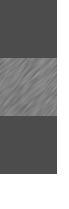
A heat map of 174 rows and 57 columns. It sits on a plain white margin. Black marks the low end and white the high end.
The table splits into 3 rows of 1 panel. Panel 1,1: low, flat. Panel 2,1: middling, slanting up to the right, faint in contrast. Panel 3,1: low, flat.
